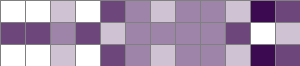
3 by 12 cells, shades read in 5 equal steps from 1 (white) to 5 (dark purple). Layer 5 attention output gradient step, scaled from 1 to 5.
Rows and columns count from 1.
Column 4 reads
1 4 1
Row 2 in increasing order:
1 2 2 3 3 3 3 3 4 4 4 4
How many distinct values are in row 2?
4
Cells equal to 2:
8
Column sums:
6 6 7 6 10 9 7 9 9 8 11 10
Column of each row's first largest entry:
11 1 11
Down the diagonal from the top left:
1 4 2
